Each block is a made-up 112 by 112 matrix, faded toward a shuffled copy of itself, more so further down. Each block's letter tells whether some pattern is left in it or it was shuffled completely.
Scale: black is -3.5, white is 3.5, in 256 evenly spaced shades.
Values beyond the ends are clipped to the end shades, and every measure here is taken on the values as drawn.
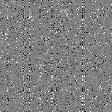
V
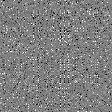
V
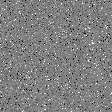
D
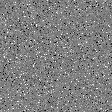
D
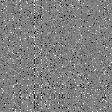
V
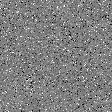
D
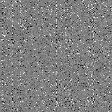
V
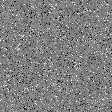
D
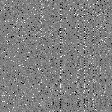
V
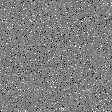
D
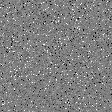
D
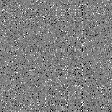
V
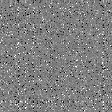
V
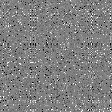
V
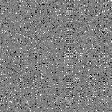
V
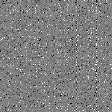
V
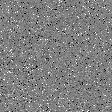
D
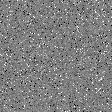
D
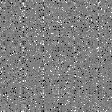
V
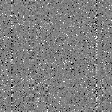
V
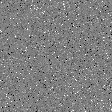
D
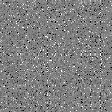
V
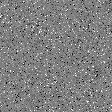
D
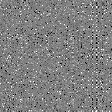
V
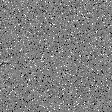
D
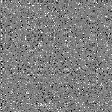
V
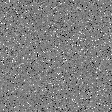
D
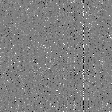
V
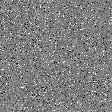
D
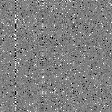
V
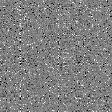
V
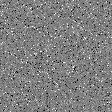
D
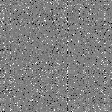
V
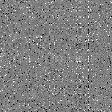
V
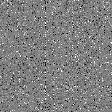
V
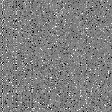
V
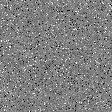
D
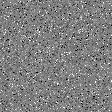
D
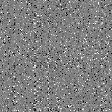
V
